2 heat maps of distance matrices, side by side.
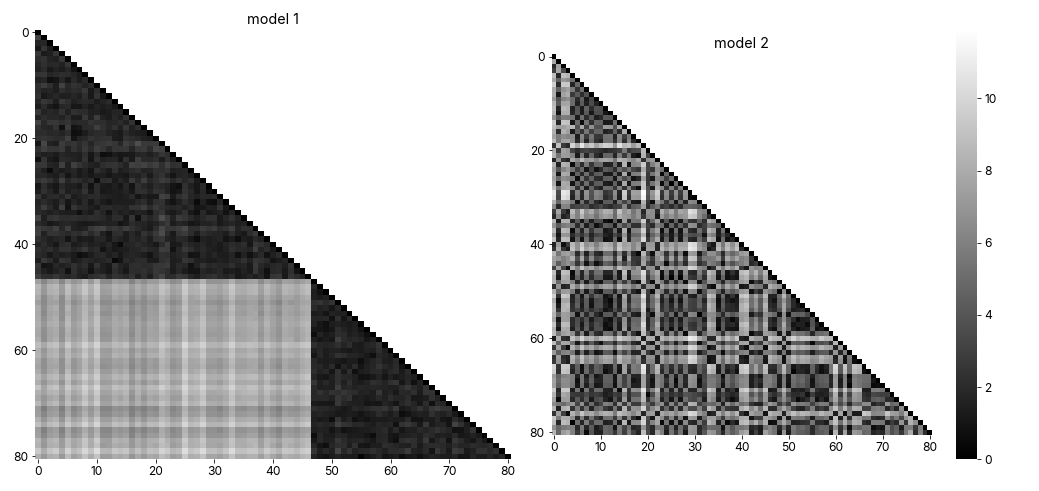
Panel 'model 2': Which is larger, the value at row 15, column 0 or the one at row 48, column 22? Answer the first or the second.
the first
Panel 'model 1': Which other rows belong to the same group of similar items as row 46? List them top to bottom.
0, 1, 2, 3, 4, 5, 6, 7, 8, 9, 10, 11, 12, 13, 14, 15, 16, 17, 18, 19, 20, 21, 22, 23, 24, 25, 26, 27, 28, 29, 30, 31, 32, 33, 34, 35, 36, 37, 38, 39, 40, 41, 42, 43, 44, 45
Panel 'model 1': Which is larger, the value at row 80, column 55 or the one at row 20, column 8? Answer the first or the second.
the second
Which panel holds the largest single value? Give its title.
model 2
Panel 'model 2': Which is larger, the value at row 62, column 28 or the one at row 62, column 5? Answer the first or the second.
the first
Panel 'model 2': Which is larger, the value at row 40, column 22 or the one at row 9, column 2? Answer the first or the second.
the second
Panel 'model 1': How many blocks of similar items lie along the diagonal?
2
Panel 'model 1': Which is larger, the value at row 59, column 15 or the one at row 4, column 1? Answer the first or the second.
the first
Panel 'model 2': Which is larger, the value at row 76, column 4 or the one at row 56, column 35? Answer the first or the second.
the first
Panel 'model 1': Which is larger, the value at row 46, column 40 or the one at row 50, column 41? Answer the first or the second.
the second
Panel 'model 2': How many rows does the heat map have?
81
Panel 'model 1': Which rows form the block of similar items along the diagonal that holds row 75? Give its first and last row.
47 to 80
